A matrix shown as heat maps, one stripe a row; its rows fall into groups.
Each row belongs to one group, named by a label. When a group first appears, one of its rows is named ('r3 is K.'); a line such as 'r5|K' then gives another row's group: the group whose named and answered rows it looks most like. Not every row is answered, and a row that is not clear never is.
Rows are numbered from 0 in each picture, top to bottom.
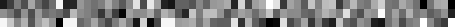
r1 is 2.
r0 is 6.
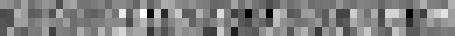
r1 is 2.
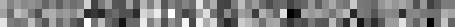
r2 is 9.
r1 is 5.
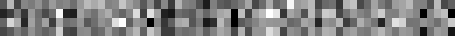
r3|6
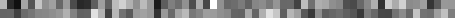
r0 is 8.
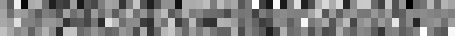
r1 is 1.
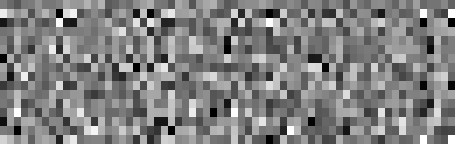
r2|6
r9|6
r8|2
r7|1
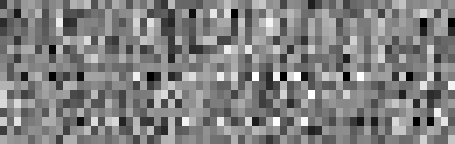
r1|8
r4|9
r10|1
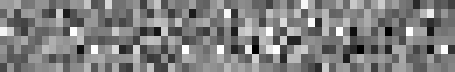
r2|1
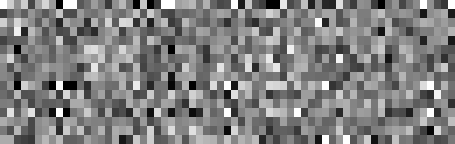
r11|2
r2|1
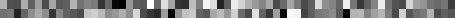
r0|2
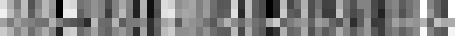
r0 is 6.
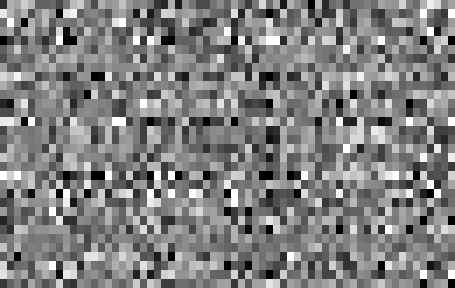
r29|8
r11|2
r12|2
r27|1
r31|6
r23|8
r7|8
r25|2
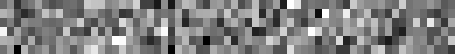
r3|1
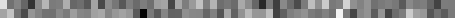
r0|1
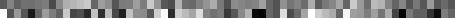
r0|9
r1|1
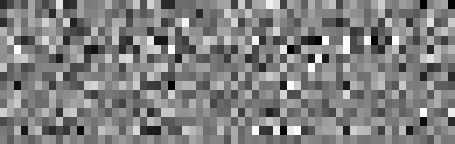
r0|6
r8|6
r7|1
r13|6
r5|5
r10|5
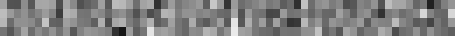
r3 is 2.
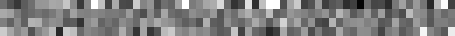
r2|1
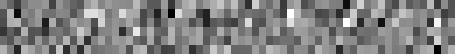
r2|5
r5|8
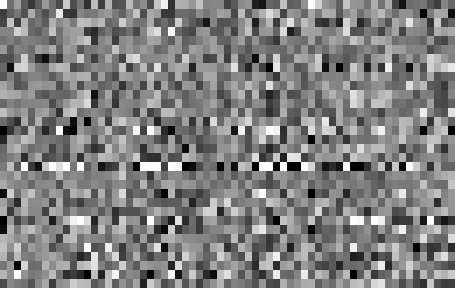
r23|2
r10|9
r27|9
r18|5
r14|6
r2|5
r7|2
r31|9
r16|9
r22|8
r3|5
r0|1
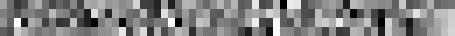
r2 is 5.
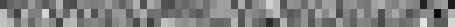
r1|8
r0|6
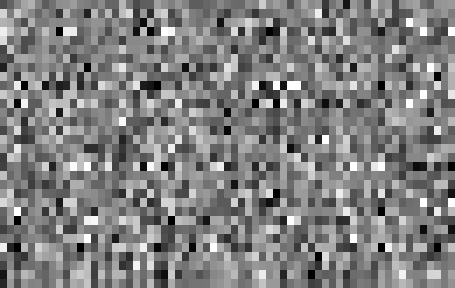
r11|5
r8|8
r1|1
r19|1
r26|9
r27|8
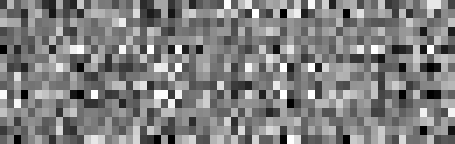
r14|6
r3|6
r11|5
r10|1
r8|5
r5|9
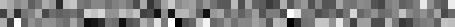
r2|5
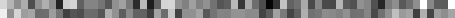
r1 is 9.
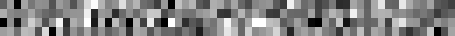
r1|9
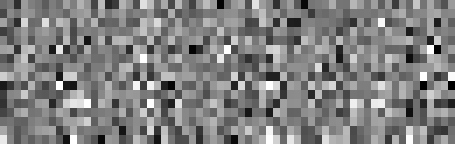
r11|9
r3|2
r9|6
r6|2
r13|9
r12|2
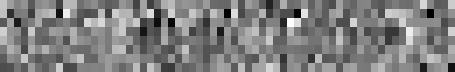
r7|6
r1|8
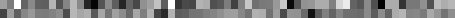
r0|5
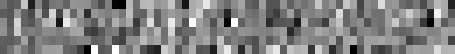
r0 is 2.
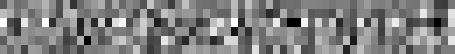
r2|8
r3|8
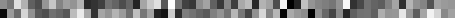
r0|5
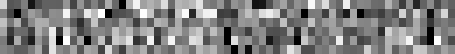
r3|8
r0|1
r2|1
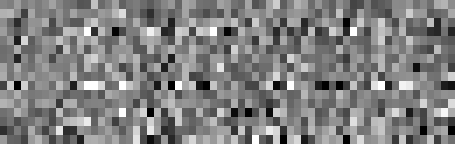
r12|2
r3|9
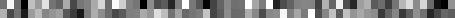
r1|1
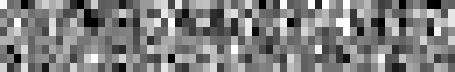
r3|5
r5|2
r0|1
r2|5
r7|2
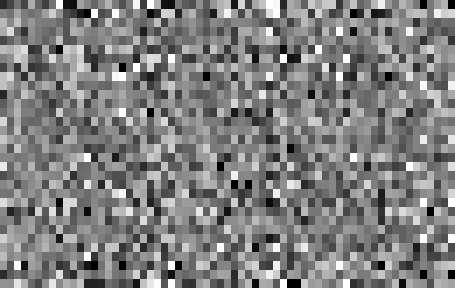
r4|6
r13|1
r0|6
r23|8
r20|8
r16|5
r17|9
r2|9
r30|6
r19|2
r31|5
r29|5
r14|5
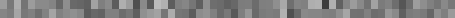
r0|1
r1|5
